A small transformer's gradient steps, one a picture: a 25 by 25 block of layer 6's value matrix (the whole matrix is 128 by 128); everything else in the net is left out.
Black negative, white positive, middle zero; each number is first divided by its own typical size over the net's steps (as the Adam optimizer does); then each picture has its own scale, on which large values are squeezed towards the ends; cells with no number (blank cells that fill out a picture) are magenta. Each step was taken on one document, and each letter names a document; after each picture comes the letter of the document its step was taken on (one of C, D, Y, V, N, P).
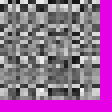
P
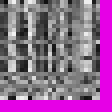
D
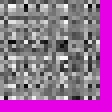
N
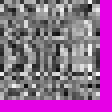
D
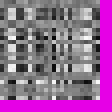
D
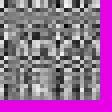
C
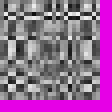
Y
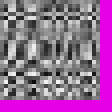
Y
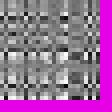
N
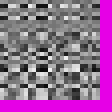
P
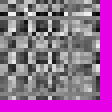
D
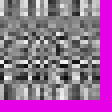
C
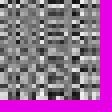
P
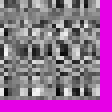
C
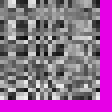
D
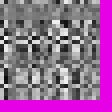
C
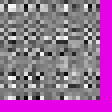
N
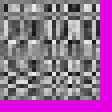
Y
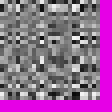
P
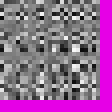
P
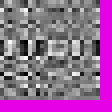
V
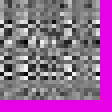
V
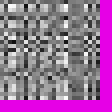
N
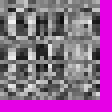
D
